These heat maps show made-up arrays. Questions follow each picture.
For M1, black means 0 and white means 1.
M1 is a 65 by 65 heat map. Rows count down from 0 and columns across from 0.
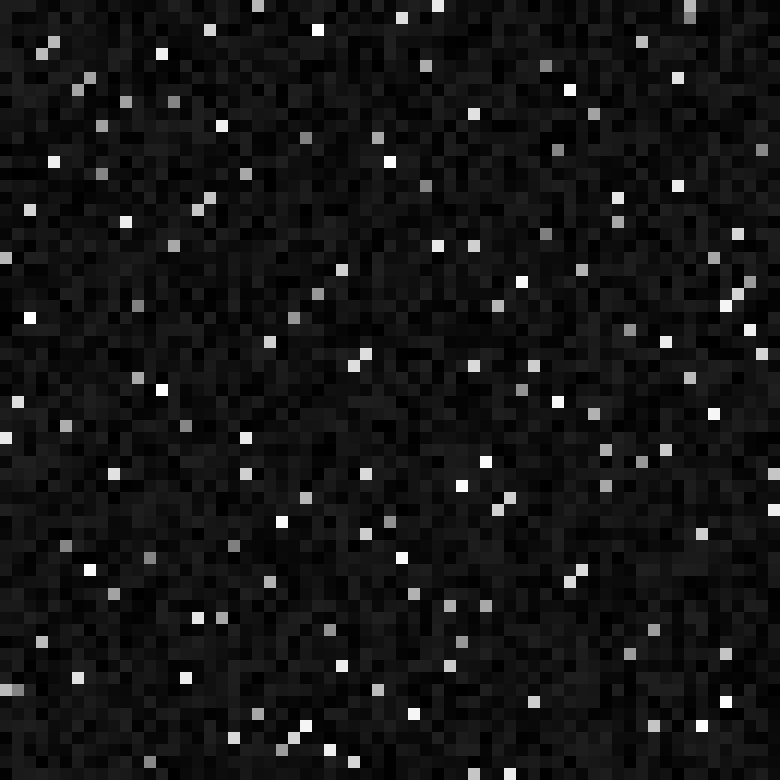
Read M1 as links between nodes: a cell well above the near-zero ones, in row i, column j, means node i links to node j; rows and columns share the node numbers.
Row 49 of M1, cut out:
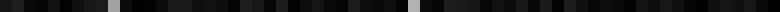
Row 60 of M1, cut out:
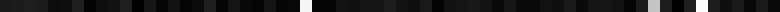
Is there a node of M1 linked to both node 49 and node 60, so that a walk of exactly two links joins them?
no
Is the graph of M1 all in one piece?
yes
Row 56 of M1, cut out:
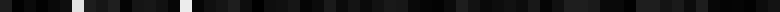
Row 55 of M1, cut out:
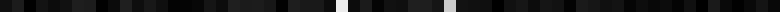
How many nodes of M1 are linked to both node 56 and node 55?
0
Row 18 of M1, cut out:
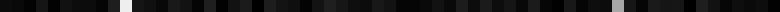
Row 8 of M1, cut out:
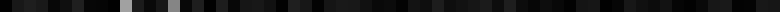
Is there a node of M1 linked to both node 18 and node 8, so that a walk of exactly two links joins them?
yes
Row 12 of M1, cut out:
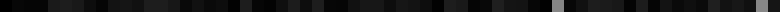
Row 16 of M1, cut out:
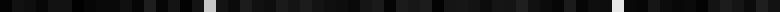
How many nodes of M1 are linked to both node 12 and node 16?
0
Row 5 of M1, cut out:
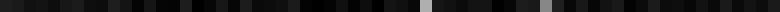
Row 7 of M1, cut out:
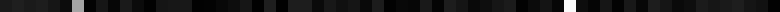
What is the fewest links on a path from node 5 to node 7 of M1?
5
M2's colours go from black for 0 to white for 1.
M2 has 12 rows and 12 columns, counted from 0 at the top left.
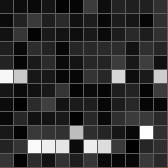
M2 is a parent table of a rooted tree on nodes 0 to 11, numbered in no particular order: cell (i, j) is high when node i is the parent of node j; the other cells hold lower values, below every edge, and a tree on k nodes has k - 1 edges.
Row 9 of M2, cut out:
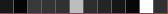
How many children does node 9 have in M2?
2
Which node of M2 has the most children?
10
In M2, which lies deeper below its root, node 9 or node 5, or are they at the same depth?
node 5
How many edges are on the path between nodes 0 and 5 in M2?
1
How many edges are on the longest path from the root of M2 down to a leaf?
2
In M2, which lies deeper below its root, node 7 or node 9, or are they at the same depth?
node 7
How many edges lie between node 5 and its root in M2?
1
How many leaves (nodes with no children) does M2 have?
9
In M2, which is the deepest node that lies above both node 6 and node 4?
10
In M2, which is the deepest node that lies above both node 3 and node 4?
10
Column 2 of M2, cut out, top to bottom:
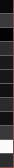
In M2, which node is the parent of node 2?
10
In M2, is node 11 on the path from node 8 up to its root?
no
